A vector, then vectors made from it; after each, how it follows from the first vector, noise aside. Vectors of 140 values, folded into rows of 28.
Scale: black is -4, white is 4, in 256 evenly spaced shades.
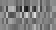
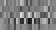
reversed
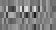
negated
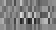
reversed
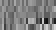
wrapped around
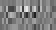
negated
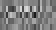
negated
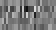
sign-scrambled
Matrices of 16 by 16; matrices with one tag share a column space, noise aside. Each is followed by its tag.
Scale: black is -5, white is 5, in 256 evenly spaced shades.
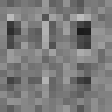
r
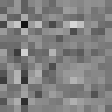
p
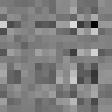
p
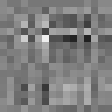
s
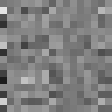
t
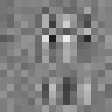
s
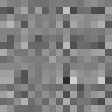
t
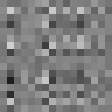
t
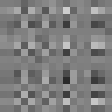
t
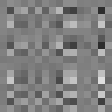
t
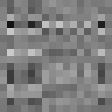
p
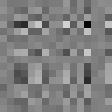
p
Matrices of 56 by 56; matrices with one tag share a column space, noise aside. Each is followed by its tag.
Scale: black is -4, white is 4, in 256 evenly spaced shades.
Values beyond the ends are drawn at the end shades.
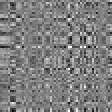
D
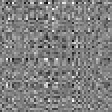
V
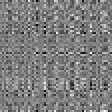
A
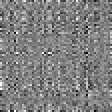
A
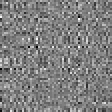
D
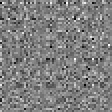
V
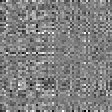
A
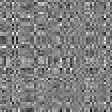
D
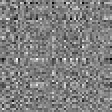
V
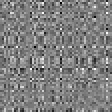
D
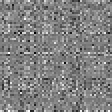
A
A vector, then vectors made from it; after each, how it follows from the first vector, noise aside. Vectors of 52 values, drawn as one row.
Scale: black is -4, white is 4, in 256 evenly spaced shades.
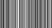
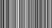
copied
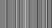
partly zeroed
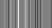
partly zeroed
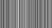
shrunk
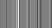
partly zeroed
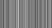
shrunk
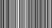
copied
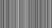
shrunk
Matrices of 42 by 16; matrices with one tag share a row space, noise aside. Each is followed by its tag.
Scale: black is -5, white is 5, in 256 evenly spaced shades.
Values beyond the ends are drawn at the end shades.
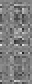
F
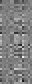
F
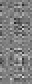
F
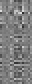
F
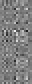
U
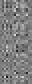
U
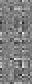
F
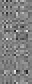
U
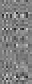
U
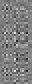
U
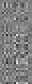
U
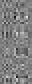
U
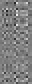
U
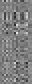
U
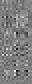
U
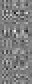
U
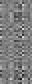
F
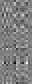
U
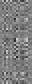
U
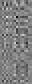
U
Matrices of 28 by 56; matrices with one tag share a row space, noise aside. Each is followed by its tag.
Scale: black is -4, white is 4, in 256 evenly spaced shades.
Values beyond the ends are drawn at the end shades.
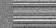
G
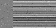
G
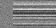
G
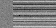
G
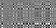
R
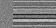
G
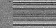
G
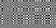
R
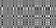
R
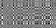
R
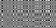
R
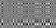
R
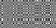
R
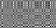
R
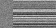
G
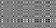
R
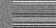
G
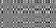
R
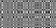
R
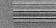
G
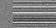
G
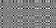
R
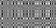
R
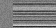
G
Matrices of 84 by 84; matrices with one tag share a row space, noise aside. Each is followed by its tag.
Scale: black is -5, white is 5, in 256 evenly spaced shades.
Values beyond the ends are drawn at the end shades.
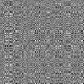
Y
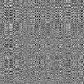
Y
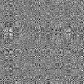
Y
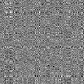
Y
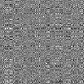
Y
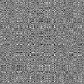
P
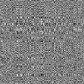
P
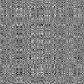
P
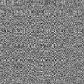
P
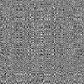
P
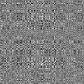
P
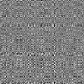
P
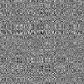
P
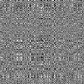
P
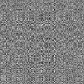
P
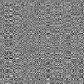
Y
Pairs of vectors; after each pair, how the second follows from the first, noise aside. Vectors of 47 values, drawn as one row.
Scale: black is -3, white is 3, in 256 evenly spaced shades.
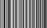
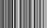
shuffled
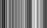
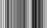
negated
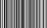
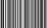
negated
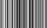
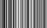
negated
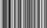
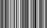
shuffled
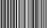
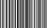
negated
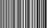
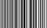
negated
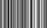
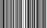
shuffled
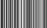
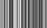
shuffled
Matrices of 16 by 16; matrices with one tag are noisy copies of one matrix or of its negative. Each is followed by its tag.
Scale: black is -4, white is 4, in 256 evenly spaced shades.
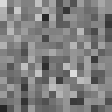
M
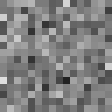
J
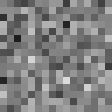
J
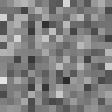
J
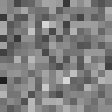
J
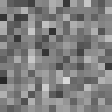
J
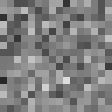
J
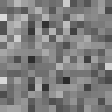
J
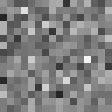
J
